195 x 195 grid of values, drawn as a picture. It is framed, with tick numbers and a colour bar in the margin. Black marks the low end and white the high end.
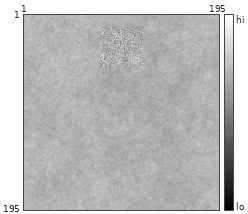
Odd patch: rougher, in the top middle. Grain: blotchy. Roughest part: top middle. Histogram: heavy tails on both sides. Mirror symmetry: none. Average level on the scale: 70%.
